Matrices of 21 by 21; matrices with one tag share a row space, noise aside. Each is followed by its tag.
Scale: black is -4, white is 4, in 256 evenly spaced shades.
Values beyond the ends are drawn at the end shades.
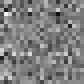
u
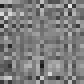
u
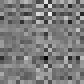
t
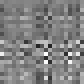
t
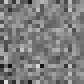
u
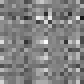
t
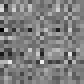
u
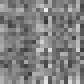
t
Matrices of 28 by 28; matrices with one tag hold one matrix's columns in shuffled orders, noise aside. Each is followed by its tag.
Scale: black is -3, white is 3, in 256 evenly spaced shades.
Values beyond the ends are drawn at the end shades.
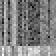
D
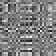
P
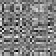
P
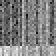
D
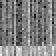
D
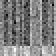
D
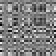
P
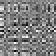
P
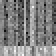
D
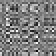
P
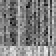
D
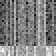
D
